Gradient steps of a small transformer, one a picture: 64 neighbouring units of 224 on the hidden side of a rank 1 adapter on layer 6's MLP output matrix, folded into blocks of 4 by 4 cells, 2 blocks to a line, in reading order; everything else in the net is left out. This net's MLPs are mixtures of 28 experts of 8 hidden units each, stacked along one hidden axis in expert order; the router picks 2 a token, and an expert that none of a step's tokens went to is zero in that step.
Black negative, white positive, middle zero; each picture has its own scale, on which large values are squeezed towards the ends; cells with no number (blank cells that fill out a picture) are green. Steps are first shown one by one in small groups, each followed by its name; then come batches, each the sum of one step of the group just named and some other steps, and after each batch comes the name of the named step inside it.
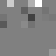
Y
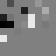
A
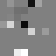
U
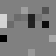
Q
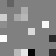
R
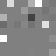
Y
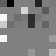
Q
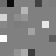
R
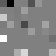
U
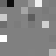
Y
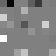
U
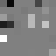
A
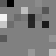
Q
